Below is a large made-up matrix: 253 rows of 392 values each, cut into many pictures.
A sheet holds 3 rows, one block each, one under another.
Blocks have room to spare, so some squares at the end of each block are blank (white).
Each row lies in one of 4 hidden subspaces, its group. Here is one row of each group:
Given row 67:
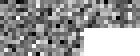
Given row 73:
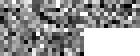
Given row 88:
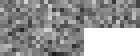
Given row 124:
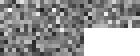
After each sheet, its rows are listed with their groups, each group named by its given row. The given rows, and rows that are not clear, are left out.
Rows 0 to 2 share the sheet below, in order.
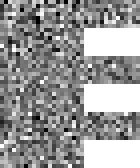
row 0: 88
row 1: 67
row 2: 73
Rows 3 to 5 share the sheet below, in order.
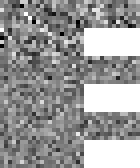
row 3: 124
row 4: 73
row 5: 124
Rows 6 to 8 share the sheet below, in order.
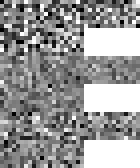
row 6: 124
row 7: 124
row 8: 73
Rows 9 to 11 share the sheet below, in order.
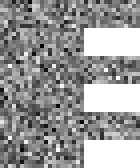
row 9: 73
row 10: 124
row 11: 67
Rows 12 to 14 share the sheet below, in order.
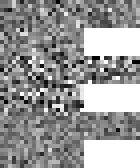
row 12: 124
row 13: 73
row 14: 88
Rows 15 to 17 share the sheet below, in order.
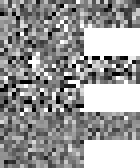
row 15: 67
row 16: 73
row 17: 67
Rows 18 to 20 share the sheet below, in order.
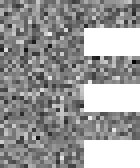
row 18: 124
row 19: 73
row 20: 67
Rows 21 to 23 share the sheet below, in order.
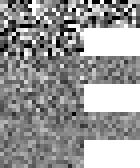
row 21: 73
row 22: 67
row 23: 73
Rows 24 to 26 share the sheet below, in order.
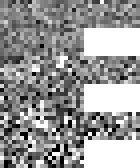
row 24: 73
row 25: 67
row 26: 67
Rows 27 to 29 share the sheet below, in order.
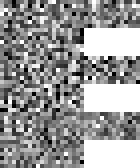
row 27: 73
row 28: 88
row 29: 88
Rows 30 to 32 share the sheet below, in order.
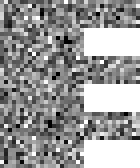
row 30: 88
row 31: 67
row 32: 124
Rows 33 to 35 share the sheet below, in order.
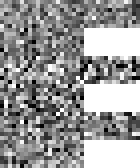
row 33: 124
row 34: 124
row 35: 88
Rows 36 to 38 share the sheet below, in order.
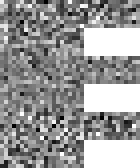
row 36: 67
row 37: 73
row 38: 67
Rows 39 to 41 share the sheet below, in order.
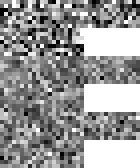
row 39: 73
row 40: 124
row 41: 88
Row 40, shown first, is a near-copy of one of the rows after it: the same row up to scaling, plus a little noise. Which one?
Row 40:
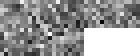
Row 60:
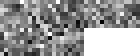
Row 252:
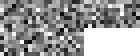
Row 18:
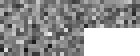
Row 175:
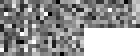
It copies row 60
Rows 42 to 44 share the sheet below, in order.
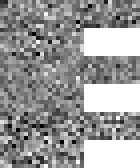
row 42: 67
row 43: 124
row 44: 67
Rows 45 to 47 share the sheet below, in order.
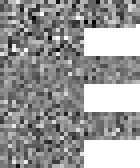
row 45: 88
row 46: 88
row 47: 88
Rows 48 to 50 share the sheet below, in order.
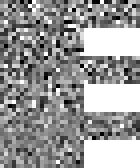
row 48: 73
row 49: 67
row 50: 124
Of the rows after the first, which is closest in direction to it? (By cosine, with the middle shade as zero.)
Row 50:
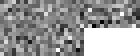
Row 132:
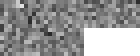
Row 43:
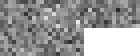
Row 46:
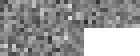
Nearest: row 43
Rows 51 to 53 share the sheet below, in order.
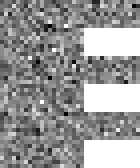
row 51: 73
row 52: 73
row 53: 88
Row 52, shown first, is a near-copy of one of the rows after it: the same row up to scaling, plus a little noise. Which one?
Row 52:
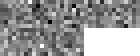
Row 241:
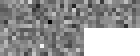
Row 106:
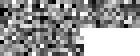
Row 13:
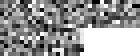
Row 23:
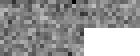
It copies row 241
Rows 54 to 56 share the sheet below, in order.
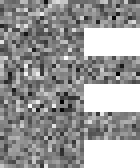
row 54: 67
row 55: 88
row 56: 67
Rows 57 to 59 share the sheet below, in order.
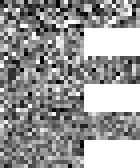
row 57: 73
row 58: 88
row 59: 73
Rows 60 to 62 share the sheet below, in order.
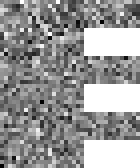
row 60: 124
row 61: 73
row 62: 88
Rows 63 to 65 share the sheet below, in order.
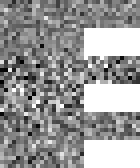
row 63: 73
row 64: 67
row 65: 88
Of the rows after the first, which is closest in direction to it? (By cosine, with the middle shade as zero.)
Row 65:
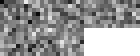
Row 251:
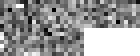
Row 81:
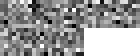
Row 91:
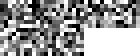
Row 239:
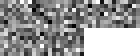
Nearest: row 251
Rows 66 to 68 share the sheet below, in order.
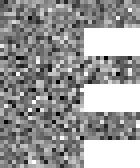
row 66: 88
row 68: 124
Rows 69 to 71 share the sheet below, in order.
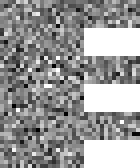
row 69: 124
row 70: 88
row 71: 88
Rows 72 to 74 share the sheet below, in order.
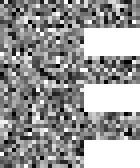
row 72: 88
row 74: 73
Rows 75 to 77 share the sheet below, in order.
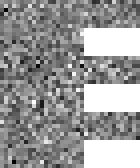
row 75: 73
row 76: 67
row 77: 88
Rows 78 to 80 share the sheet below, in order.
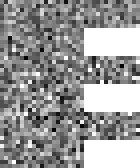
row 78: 88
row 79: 88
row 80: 67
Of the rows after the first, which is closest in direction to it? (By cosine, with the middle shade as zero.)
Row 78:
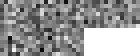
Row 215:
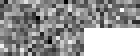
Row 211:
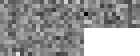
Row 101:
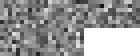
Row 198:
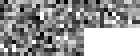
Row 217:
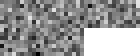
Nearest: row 198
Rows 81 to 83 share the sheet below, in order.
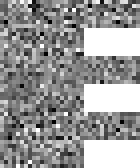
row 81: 73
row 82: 88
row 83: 88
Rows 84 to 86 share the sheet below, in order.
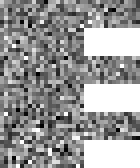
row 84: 67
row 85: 88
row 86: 88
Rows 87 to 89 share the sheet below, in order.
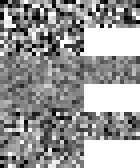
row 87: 88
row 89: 88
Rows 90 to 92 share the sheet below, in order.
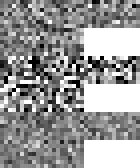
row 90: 73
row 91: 73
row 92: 67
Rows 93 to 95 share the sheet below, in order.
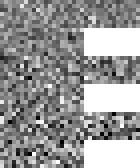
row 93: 67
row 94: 88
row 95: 124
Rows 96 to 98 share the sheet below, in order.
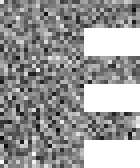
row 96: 124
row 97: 67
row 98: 124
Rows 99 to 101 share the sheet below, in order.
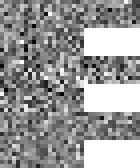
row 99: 124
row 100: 124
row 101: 67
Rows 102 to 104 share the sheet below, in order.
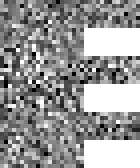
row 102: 67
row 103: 67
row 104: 67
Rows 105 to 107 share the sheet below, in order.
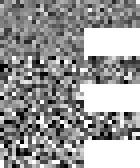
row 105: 124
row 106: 73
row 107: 124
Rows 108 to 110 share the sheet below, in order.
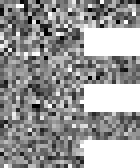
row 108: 124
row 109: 67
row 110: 73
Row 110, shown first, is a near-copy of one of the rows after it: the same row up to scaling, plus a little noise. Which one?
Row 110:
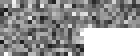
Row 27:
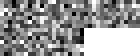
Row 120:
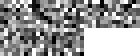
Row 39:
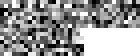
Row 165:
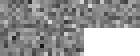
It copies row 39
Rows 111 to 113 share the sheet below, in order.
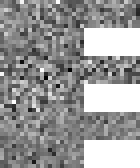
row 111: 124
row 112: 67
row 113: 67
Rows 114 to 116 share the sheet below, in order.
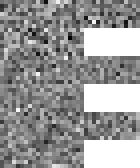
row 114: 67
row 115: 88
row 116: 88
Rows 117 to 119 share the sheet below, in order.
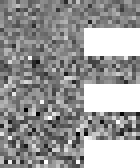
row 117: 67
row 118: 73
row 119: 124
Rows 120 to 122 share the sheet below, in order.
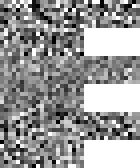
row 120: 73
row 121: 67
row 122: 67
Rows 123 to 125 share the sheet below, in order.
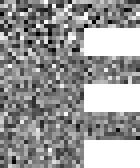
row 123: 67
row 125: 88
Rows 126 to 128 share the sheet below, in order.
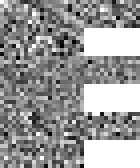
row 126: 88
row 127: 67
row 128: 73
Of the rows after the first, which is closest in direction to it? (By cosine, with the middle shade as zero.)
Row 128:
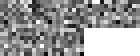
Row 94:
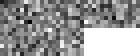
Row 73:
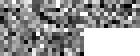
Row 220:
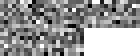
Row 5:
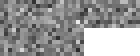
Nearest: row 220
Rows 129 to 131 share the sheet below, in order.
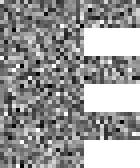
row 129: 124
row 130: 88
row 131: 88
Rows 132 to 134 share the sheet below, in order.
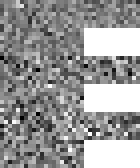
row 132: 124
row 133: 88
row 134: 67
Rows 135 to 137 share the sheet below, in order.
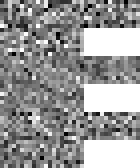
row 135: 67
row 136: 124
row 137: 73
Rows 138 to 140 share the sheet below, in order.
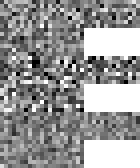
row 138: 67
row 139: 73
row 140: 88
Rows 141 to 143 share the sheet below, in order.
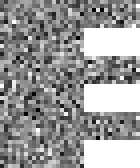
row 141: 88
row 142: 124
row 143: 88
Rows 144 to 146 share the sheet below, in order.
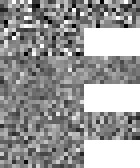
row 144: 73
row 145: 67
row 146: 88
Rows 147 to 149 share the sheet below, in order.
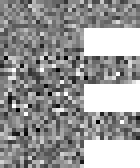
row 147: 73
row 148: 88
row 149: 88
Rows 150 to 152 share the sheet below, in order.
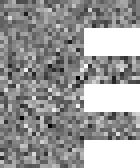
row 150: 124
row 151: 124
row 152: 124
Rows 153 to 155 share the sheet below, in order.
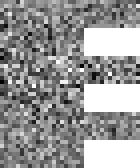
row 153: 67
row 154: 67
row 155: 67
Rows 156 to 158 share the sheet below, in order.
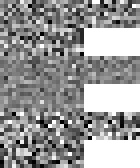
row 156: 73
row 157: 73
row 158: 124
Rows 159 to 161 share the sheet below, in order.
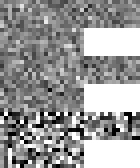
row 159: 67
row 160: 124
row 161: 88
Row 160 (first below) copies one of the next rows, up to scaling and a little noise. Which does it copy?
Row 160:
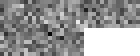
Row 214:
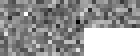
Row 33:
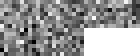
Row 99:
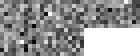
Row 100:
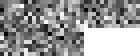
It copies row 100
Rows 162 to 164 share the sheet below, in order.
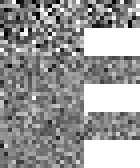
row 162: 124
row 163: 124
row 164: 124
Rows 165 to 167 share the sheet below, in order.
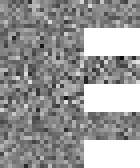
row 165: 73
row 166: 88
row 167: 73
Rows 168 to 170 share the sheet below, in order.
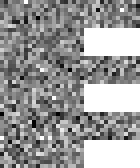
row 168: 88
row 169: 67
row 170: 67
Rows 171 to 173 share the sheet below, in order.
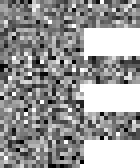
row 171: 73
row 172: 73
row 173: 88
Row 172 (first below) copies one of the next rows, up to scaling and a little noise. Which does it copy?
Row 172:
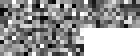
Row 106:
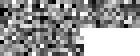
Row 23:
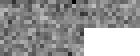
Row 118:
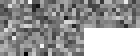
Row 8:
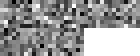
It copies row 106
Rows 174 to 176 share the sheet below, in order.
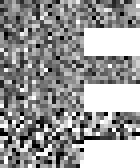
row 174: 124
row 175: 124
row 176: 67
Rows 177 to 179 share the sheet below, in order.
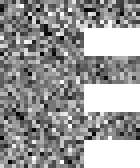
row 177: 124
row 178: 124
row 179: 67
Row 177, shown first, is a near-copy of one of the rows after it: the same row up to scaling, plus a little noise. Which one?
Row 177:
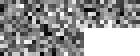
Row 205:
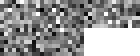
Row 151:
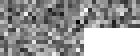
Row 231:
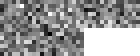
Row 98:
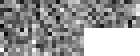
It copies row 231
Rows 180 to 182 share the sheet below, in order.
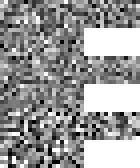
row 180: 88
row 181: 73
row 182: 88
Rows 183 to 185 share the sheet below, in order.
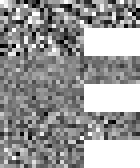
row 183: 88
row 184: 124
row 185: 67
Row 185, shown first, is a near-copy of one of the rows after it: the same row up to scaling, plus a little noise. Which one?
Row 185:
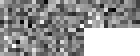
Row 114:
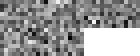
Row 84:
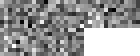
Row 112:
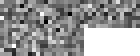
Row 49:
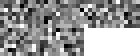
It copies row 84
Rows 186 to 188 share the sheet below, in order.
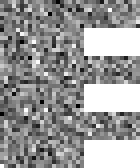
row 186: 124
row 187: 73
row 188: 88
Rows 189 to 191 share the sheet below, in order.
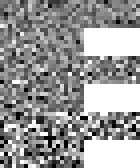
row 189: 67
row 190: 67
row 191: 67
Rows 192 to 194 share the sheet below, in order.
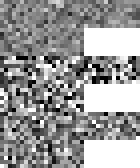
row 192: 67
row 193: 124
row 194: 88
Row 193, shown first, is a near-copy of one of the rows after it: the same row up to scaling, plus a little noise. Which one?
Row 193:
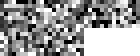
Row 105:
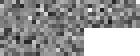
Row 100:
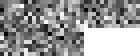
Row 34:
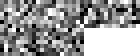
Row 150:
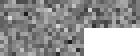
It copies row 150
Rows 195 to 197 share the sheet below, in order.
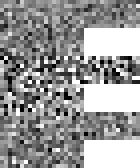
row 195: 67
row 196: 88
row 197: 88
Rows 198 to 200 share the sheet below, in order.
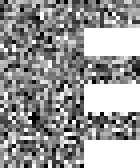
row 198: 88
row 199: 124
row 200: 73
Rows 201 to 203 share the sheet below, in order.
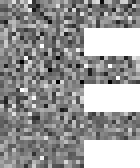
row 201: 73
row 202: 124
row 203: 73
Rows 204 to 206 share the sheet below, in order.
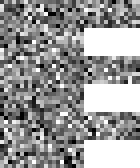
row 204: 124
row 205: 124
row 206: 67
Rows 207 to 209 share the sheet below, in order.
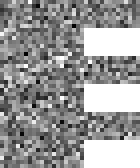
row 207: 73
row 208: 67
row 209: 67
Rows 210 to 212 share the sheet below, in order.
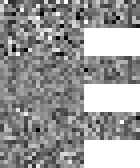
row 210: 88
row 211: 88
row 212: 88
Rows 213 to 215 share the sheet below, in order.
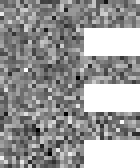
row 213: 67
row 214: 124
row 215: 88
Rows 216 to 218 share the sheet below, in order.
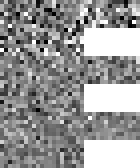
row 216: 124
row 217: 124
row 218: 67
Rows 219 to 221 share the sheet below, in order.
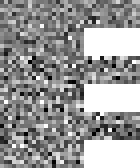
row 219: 67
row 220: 73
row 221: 67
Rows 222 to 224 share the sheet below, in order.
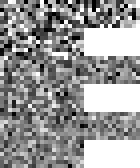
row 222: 88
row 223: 88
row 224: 73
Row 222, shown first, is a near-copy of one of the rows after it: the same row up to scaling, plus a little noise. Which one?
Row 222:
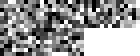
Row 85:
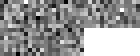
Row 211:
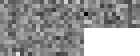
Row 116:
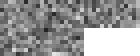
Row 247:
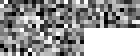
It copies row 116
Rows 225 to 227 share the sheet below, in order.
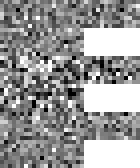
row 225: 88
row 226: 67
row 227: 73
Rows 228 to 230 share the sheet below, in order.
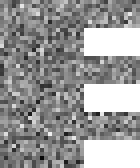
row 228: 67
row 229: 88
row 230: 73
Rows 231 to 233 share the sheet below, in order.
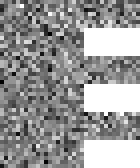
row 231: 124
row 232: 67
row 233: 88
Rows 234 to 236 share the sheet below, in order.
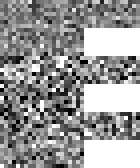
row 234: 73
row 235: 67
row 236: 88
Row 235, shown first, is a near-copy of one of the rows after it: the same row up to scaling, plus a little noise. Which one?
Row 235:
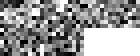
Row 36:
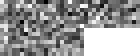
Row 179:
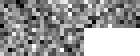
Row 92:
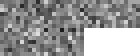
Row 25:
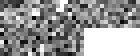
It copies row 25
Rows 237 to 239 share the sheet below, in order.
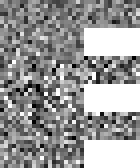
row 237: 67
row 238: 67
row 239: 73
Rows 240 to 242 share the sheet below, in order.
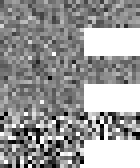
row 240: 67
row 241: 73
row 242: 88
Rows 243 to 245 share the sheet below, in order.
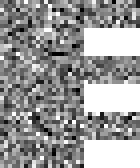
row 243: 88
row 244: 67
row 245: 73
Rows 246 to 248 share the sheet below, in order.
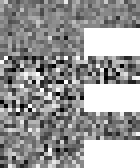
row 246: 88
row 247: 88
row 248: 88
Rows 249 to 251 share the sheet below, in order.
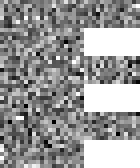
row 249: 88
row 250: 88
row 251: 124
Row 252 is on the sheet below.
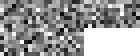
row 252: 124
